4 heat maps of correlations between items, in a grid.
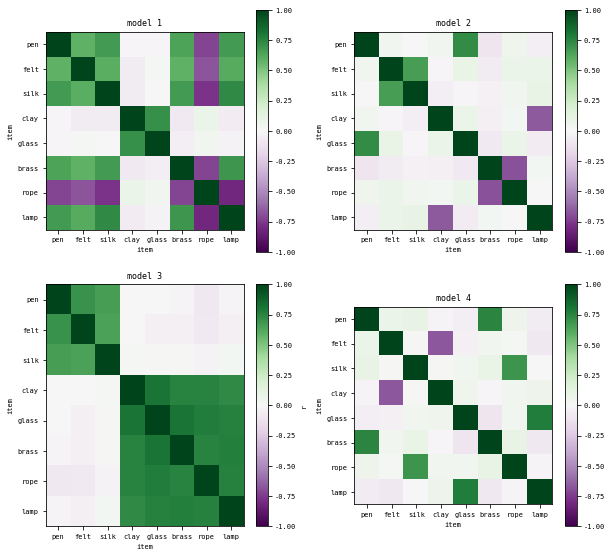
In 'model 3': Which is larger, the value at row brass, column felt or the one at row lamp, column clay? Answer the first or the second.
the second
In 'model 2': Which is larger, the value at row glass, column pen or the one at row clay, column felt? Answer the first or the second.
the first
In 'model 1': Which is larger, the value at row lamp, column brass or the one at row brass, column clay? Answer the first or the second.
the first
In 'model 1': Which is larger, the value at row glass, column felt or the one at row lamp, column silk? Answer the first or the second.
the second
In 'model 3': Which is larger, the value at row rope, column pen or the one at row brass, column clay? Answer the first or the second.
the second
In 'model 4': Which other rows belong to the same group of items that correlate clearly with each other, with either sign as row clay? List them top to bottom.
felt
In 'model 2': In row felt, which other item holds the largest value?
silk
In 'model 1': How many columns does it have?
8
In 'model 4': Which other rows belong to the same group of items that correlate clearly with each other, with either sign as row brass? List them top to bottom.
pen
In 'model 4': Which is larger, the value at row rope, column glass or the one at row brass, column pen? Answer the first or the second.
the second
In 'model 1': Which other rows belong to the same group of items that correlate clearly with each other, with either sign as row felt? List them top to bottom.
pen, silk, brass, rope, lamp
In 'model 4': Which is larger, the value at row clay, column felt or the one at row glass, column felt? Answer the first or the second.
the second
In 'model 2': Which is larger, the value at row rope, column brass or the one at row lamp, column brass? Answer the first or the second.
the second
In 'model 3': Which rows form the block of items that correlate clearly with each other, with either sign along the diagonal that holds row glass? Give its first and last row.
clay to lamp
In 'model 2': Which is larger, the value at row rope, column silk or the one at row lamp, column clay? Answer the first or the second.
the first
